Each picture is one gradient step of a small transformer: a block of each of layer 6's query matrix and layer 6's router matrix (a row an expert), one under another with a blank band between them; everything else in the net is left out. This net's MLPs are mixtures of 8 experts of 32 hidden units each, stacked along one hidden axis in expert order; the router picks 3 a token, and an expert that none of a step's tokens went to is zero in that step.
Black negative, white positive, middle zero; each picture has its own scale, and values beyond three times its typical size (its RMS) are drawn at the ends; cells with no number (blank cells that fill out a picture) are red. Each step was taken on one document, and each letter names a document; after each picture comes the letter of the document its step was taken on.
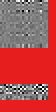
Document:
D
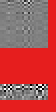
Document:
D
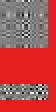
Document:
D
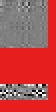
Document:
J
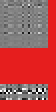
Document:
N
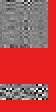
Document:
D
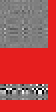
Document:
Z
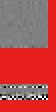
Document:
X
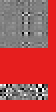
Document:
J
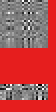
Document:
D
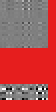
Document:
N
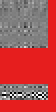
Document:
X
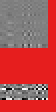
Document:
N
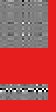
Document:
Z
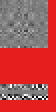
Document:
X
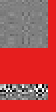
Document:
Z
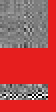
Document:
X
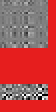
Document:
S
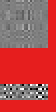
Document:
D
